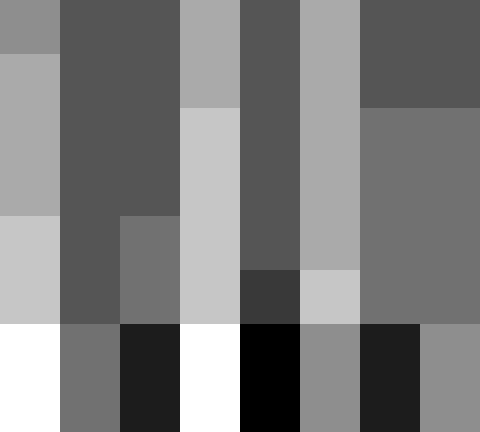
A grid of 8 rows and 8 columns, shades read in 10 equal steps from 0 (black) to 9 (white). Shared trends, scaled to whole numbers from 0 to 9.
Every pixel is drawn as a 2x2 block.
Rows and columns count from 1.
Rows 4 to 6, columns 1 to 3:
6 3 3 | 7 3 4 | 7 3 4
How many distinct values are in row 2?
2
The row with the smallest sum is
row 1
